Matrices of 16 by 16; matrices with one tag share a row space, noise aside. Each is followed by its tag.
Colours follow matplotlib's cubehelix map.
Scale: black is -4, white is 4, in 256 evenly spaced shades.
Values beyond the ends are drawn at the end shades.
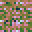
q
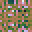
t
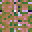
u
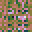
t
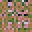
t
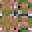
u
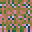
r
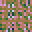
r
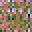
r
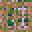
t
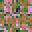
q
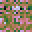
q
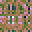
r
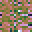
u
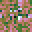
u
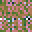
r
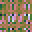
r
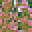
u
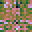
q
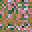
t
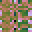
u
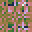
t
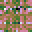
q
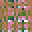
t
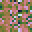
u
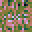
t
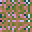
r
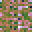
u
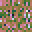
r
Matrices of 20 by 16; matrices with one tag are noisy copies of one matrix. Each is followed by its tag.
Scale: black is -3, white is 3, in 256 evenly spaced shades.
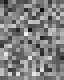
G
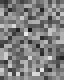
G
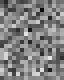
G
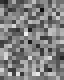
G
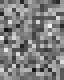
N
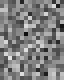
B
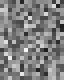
B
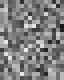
B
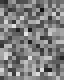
G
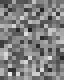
G
